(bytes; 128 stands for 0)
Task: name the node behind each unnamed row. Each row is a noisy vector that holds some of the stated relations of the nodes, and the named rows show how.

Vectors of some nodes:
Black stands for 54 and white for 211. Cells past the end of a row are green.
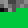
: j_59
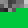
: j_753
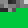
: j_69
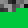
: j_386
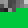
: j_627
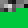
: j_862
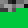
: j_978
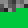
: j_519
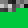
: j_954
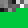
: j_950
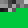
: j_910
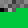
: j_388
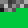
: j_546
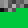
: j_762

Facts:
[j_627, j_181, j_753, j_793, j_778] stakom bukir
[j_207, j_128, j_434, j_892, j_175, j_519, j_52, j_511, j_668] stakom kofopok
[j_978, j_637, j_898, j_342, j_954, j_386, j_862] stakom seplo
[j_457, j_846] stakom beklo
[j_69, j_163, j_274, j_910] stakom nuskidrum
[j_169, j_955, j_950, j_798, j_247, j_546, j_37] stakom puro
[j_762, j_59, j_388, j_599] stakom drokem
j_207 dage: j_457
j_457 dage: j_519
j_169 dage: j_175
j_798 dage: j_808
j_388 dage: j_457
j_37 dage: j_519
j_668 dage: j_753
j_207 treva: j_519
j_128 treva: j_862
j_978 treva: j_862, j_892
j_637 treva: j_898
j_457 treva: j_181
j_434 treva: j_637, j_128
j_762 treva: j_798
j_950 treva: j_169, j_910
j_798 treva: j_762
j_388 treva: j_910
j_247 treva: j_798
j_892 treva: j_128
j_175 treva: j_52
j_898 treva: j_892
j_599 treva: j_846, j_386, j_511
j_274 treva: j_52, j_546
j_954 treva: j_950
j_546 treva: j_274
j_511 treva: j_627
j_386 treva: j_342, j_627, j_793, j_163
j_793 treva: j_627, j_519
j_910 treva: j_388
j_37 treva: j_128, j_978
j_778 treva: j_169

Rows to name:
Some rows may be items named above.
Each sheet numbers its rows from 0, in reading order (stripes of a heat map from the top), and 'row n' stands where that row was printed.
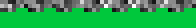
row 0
j_954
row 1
j_846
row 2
j_627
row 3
j_950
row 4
j_950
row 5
j_169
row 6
j_457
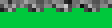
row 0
j_274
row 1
j_52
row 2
j_342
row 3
j_52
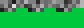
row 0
j_798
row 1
j_274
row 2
j_778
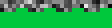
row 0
j_546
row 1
j_128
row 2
j_511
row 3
j_898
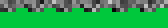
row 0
j_175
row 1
j_247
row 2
j_207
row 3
j_910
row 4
j_599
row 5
j_546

